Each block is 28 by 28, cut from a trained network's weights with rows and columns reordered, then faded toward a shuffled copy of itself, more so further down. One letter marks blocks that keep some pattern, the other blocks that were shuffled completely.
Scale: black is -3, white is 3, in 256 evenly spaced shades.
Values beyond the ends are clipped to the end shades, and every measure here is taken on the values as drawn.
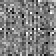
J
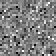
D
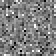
D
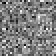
J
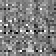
J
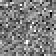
D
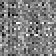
J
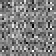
J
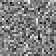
D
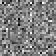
J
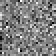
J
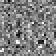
J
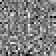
J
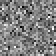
D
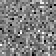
D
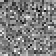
D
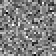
D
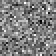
D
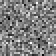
D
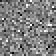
D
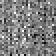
J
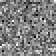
D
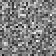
J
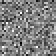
J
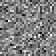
J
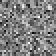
J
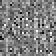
J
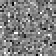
D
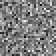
D
